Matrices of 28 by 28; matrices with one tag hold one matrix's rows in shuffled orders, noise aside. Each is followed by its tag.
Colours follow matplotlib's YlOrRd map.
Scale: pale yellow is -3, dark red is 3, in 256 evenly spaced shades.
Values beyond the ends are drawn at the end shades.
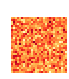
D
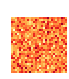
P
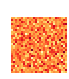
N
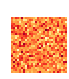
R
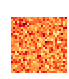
R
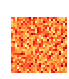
N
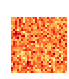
D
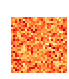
D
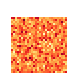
P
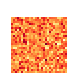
R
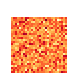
R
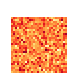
R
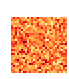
R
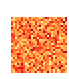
N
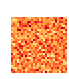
P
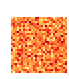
P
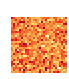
R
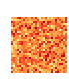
P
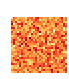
P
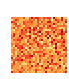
N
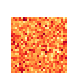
R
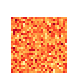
D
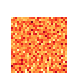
N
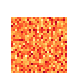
N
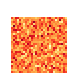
D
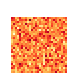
P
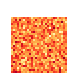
D
